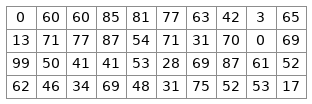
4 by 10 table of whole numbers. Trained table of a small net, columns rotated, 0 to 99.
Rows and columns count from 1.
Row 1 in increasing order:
0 3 42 60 60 63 65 77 81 85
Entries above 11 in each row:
8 9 10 10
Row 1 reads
0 60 60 85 81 77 63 42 3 65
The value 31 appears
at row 2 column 7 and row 4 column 6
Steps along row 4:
down down up down down up down up down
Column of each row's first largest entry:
4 4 1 7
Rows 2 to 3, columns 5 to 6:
54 71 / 53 28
